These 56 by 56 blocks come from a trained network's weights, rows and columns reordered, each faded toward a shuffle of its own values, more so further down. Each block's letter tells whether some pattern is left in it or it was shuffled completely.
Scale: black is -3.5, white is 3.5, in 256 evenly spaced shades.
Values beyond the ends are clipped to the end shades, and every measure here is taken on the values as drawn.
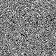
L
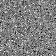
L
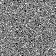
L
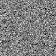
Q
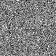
L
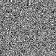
Q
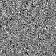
Q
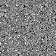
Q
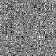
Q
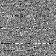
Q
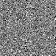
Q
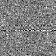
Q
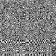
Q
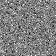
L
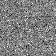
L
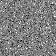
L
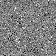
L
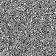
L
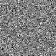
Q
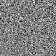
Q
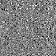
Q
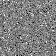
L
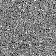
L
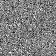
L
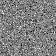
L
